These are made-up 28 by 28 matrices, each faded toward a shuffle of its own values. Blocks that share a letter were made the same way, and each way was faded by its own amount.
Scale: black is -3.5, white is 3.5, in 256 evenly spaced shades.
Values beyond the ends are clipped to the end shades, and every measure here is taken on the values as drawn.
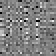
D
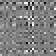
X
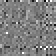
D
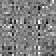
D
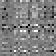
D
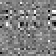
D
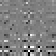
X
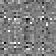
D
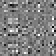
D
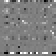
X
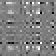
X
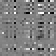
X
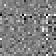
D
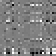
X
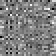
D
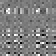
X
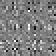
D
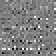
D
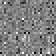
D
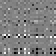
X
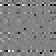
X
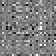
D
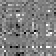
D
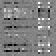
X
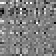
D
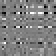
X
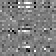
D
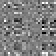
D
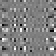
X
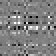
X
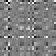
X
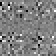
D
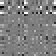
X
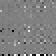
X
